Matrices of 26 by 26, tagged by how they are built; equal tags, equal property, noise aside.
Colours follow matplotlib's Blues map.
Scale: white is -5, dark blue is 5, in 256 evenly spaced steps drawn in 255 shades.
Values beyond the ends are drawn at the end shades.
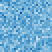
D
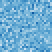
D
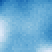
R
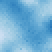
R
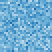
D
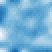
R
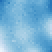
R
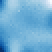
R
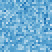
D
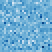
D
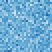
D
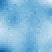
R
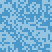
D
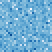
D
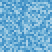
D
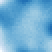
R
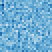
D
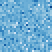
D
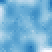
R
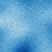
R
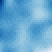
R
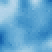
R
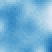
R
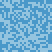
D
